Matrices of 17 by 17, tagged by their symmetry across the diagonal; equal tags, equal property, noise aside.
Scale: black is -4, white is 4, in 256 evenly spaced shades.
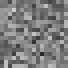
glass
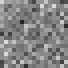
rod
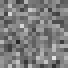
glass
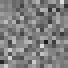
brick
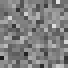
brick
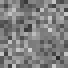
rod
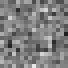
brick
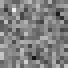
glass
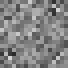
rod
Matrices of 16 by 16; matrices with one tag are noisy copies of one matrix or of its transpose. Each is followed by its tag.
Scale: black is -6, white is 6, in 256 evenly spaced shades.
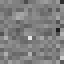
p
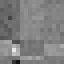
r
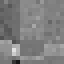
r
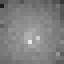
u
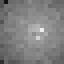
u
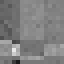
r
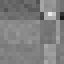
r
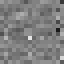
p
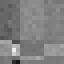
r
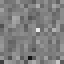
p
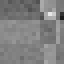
r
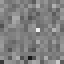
p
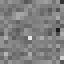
p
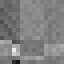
r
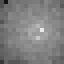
u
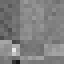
r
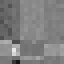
r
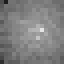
u
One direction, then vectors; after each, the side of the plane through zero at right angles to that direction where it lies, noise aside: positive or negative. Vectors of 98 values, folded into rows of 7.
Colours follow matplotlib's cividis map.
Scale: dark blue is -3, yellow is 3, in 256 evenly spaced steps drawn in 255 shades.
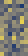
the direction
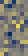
positive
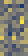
positive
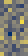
positive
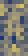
negative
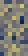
negative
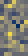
negative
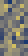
negative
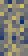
negative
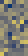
positive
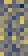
positive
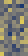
positive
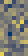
positive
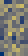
negative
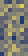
negative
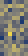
negative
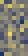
negative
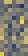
positive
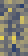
positive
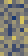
positive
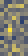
negative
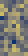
negative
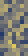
negative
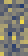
positive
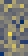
negative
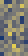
negative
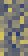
positive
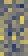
positive
